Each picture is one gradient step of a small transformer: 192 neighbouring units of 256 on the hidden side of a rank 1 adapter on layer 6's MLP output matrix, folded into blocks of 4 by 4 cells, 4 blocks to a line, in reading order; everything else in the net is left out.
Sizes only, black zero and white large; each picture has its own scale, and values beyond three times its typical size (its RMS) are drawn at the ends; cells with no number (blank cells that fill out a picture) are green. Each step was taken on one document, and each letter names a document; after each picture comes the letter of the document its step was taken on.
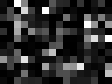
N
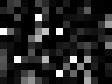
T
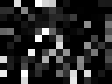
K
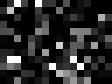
T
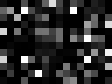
N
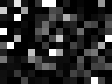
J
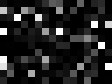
N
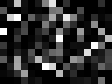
J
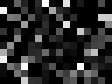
J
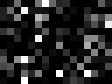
N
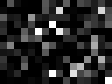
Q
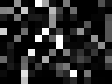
K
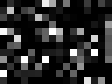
K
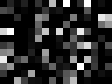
T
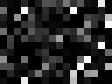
N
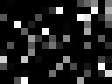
Q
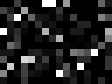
K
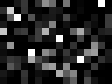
K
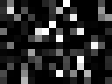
K
